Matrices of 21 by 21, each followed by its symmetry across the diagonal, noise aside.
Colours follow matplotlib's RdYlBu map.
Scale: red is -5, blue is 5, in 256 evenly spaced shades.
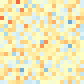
symmetric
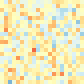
neither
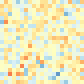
neither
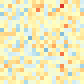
neither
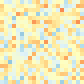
antisymmetric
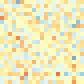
antisymmetric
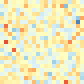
neither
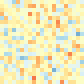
antisymmetric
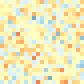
antisymmetric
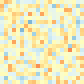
symmetric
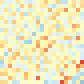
symmetric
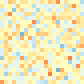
antisymmetric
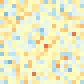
symmetric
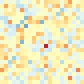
symmetric
